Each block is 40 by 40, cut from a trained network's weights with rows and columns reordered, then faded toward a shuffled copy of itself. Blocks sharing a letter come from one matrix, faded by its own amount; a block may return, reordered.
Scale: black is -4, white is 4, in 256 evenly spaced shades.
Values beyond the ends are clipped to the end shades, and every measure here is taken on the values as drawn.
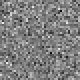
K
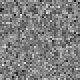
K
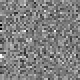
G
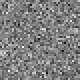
K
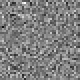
G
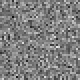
K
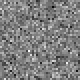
K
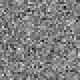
K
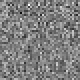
G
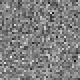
K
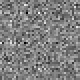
G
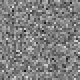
K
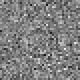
K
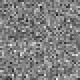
K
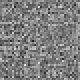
G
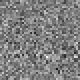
G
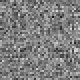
G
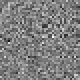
G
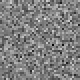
K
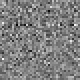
G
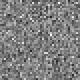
K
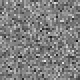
K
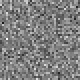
K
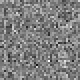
G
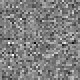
G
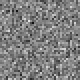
K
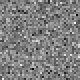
K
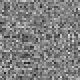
G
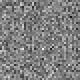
G
